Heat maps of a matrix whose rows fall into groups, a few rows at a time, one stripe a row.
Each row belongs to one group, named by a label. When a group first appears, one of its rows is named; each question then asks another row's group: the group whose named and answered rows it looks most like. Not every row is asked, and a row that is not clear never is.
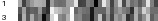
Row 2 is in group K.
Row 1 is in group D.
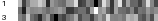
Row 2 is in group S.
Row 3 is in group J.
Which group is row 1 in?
D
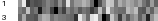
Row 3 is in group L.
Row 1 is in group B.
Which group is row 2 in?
J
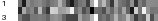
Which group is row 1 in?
S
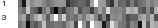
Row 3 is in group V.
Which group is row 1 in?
S
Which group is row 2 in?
J
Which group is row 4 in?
L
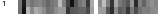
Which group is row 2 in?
S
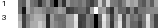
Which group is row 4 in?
D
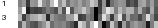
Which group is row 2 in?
B
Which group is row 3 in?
D
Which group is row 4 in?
L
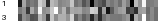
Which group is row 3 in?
K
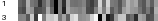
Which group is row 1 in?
J
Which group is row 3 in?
V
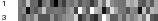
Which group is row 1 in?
J
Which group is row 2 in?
L
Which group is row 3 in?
D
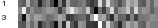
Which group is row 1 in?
J
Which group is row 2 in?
B
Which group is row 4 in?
J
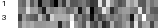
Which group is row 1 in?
J
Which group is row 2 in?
D
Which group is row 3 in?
K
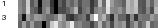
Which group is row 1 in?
J
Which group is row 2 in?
J
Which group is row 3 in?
S
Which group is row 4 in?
K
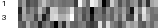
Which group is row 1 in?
L
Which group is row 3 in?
K
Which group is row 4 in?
J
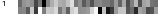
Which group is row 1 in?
K
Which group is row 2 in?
V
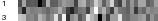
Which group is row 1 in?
L
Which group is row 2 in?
S
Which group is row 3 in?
V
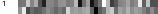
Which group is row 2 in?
B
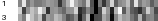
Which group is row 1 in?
B
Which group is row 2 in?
D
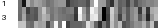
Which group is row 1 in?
S
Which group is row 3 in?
L
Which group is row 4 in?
V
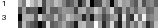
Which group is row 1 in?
D
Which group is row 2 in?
L
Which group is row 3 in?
K
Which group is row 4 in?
L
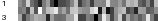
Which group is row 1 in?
J
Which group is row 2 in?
V
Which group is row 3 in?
D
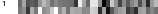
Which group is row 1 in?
L
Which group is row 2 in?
V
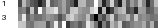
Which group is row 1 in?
L
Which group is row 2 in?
V
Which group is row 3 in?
B
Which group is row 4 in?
V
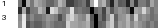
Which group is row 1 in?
S
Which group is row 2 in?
K
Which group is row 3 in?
B
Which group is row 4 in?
B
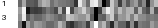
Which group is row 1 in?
L
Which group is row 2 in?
B
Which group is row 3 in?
B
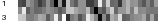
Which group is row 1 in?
J
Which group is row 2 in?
B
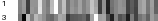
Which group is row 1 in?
V
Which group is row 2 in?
V
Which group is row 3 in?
S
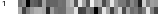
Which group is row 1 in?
L
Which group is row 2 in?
D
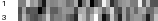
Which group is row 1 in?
D
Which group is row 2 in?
L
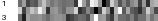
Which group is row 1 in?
L
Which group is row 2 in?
D
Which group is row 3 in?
S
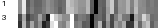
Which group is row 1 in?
B
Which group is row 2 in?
B
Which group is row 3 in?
K
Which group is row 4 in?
K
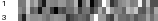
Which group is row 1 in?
D
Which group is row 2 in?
J
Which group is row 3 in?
S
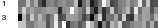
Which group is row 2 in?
B
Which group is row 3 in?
K
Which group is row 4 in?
V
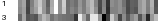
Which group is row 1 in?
V
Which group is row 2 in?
V
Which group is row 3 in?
L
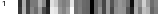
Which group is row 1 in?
K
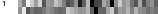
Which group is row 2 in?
B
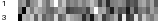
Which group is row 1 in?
V
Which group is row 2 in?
S
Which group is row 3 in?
K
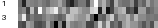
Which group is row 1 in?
S
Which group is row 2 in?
V
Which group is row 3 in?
B
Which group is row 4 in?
J
